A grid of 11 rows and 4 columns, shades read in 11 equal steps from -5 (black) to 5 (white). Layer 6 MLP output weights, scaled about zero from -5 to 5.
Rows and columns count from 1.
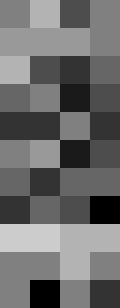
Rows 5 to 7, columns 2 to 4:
-3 0 -3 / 1 -4 -2 / -3 -1 -1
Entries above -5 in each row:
4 4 4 4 4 4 4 3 4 4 3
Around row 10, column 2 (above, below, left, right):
3 -5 0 2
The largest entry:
3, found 2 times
